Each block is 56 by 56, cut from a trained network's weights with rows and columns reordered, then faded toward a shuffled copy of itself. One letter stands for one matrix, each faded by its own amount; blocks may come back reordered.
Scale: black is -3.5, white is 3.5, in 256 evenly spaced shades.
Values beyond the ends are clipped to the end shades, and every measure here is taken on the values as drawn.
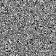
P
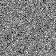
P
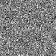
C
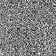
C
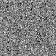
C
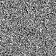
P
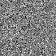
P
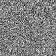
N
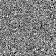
N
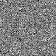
N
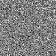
N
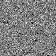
P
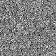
P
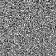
C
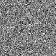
N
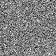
P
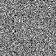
N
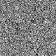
N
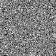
C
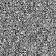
N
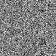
N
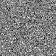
C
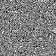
C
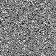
P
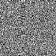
N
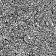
N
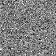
P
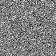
P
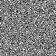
P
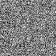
N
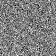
P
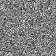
N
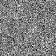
N
